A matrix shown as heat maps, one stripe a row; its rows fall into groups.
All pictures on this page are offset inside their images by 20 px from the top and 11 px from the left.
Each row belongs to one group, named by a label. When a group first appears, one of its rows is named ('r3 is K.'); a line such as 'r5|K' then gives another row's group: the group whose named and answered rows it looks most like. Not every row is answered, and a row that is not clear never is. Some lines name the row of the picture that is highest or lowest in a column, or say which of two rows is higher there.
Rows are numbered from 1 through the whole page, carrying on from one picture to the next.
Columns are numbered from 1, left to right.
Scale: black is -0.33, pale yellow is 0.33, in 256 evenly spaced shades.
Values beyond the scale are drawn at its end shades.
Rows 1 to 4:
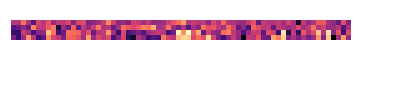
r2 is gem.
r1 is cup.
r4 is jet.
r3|jet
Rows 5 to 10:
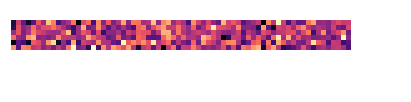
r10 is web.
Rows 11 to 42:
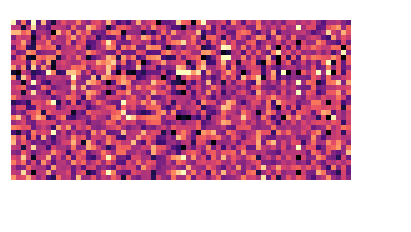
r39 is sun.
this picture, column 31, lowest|22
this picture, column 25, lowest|21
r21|jet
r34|sun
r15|cup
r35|web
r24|sun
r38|cup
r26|web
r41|cup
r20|sun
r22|web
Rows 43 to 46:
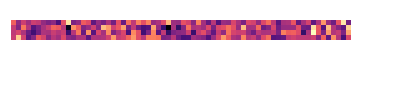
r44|web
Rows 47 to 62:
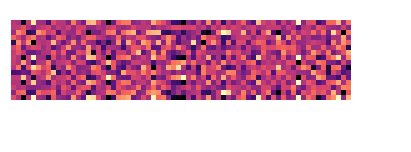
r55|cup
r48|cup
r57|gem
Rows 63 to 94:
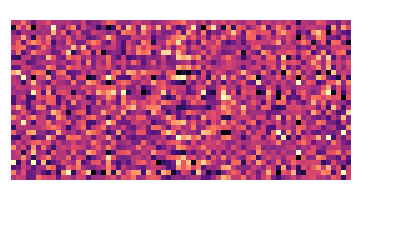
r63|cup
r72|jet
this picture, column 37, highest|64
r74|cup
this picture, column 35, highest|74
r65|gem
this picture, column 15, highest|68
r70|jet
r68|sun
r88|sun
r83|cup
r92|jet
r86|jet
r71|web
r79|gem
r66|cup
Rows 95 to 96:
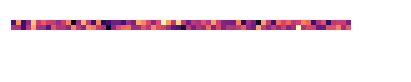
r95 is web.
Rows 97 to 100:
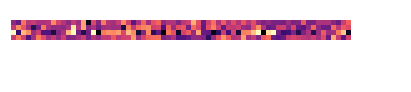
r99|web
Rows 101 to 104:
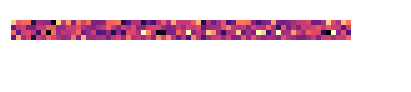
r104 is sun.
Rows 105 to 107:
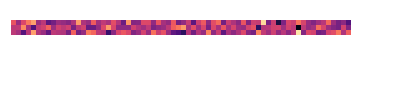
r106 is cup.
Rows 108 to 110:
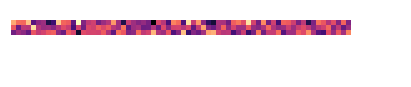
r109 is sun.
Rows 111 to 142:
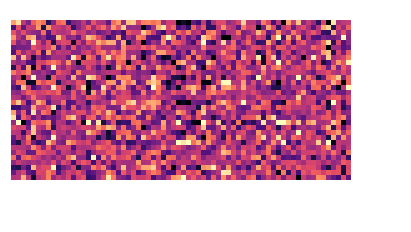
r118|web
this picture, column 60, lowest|124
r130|web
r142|cup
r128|gem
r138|web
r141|jet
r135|jet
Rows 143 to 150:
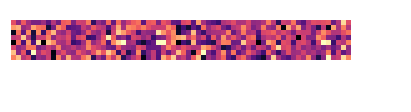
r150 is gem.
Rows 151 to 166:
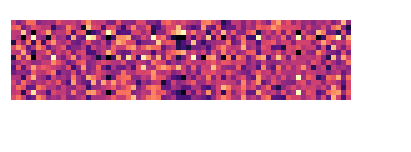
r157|cup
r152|web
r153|cup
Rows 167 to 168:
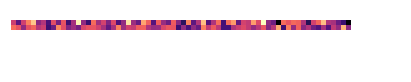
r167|gem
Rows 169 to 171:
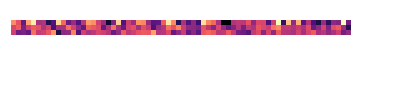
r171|gem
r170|web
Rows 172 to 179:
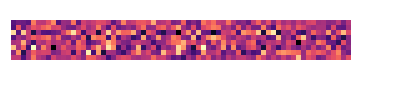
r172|gem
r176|cup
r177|sun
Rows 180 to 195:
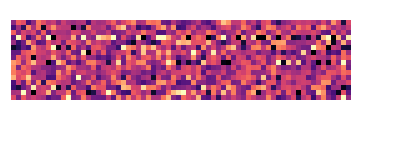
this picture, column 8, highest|183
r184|jet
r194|cup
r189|web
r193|gem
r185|gem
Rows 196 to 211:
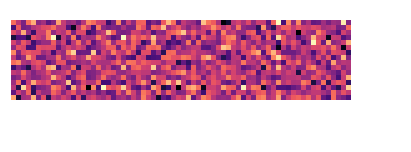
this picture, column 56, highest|196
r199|gem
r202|web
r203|jet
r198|cup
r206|cup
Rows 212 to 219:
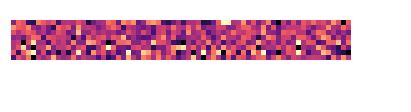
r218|gem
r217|cup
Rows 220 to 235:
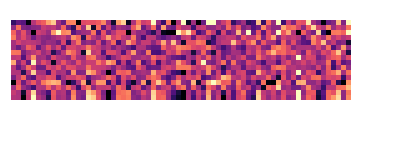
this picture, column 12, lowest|232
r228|sun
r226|web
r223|web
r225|jet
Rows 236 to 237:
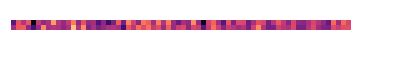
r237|sun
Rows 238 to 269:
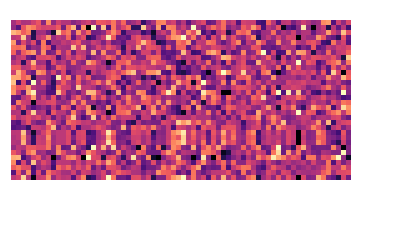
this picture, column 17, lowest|255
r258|jet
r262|cup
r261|cup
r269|cup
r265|web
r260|cup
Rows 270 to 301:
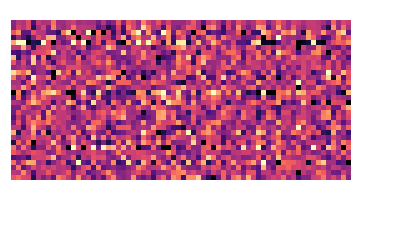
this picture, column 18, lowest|294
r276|gem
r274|sun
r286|web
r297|gem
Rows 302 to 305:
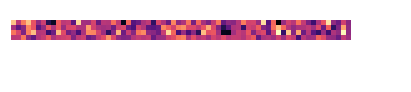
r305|cup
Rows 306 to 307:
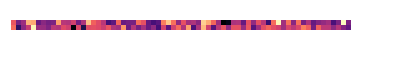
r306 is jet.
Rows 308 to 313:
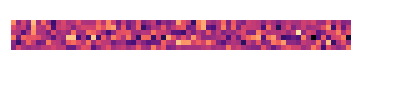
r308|sun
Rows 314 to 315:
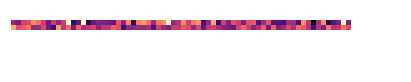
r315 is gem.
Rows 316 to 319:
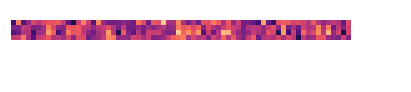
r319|cup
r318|jet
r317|jet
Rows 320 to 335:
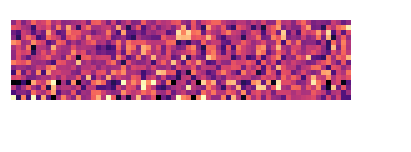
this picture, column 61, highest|332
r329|gem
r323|jet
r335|sun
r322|jet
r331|web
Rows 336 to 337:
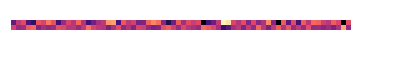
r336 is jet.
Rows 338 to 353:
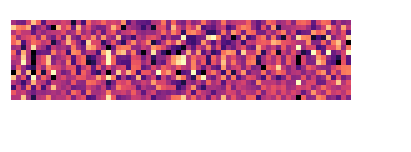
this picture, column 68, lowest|342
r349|sun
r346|cup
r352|web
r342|web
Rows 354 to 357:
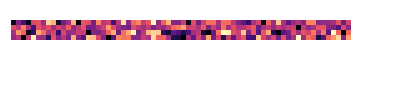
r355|cup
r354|gem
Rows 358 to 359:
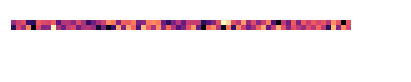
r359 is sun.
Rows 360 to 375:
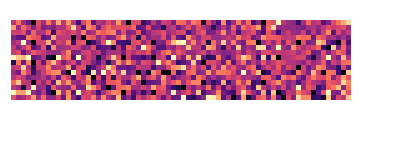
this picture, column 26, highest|371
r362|sun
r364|cup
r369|cup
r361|web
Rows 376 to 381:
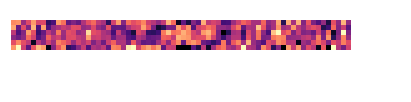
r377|sun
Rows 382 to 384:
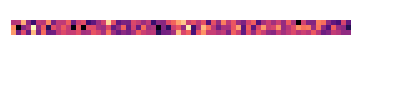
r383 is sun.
